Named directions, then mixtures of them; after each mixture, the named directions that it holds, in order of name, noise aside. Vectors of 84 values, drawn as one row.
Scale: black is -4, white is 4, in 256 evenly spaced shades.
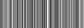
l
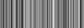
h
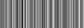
h, l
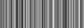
h, l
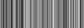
h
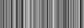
h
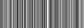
l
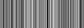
h, l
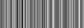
h, l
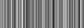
h, l
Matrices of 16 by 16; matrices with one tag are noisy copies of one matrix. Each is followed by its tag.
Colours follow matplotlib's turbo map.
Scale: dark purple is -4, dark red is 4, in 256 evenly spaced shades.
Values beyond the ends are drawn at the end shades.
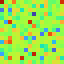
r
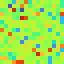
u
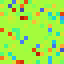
u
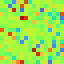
u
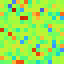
u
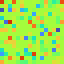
r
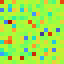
r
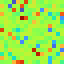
u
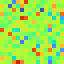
u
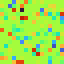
u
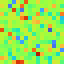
u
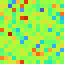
u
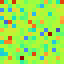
r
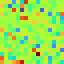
u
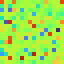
r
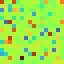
r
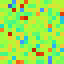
u
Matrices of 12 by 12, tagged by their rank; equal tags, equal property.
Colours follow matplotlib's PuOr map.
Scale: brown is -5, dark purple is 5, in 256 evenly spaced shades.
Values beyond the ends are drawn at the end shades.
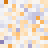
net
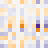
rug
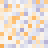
net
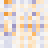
rug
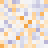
net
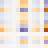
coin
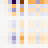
coin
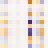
coin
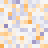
net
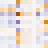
rug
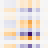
coin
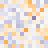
net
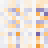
rug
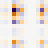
coin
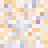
net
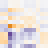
rug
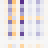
coin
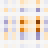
coin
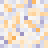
net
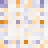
rug
